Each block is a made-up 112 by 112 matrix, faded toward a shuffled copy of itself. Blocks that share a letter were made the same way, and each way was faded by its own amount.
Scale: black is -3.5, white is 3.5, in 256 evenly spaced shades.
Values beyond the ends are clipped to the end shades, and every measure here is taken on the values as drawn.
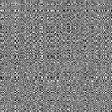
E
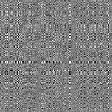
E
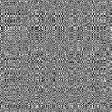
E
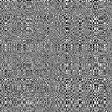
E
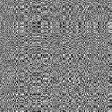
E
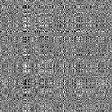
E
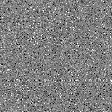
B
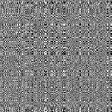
E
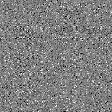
B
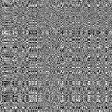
E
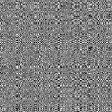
E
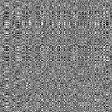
E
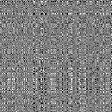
E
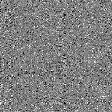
B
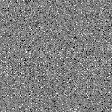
B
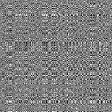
E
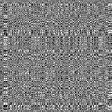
E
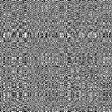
E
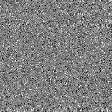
B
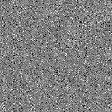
B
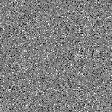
B
